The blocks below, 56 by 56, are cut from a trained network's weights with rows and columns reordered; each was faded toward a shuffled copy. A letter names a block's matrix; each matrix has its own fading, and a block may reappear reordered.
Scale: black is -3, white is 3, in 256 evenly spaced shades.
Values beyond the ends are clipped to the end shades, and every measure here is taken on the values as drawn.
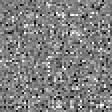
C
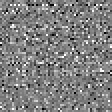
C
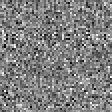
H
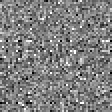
H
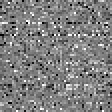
C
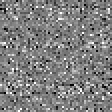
C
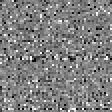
C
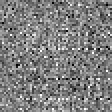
H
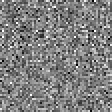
H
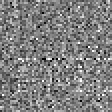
H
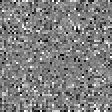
C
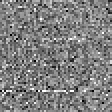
H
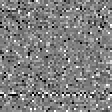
C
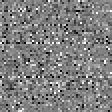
C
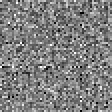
H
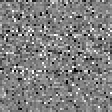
C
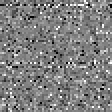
C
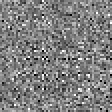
H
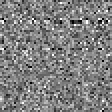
H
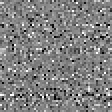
C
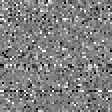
C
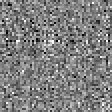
H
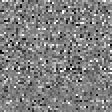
C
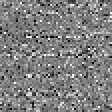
C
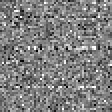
H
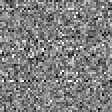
H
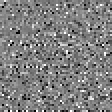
C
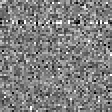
H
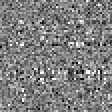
H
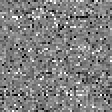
C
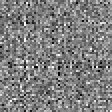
H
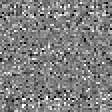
C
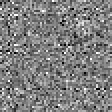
H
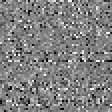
C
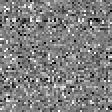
C
